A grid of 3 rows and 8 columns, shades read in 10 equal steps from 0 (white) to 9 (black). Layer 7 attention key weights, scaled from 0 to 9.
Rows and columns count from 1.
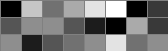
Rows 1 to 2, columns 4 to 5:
3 1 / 6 8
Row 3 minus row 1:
-5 6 1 2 3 1 -4 -3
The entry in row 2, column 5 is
8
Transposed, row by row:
9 6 4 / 2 4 8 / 5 4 6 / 3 6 5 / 1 8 4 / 0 9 1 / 9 3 5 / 7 7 4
